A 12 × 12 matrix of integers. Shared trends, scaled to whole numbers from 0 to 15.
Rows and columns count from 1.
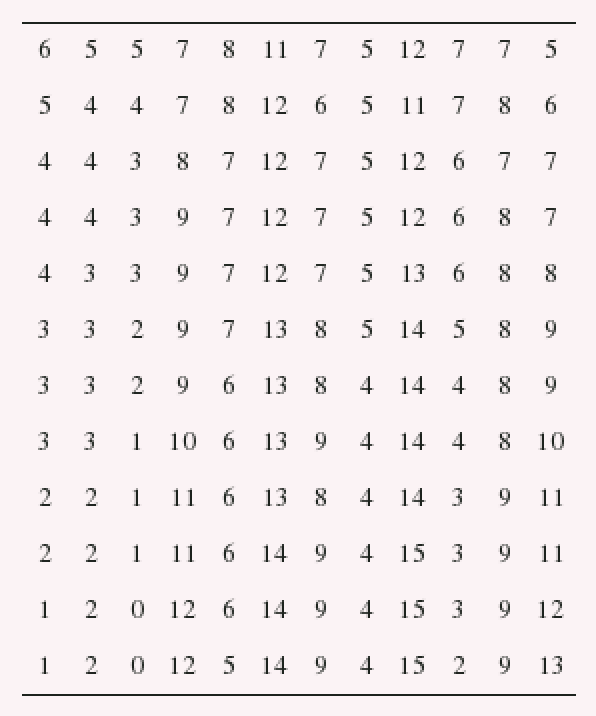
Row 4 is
4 4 3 9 7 12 7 5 12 6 8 7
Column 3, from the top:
5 4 3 3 3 2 2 1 1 1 0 0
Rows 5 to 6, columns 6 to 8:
12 7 5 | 13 8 5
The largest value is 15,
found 3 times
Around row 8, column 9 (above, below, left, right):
14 14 4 4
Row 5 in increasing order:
3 3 4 5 6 7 7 8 8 9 12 13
